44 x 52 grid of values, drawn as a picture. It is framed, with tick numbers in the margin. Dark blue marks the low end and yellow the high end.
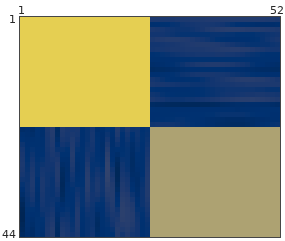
The table splits into 2 rows of 2 panels. Panel 1,1: very high, flat. Panel 1,2: very low, streaked across, faint in contrast. Panel 2,1: very low, streaked downward, faint in contrast. Panel 2,2: high, flat.
